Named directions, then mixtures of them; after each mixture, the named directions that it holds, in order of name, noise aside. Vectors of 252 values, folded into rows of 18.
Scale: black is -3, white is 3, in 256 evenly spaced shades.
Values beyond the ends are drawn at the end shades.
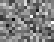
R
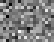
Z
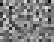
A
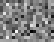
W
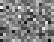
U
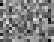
A, U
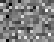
Z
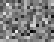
W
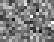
R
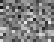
U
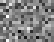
Z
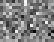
R, W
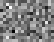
A, U, W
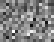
U, W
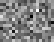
R, U, W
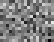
R, U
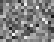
A, W, Z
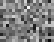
A, R, U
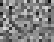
A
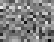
R, U
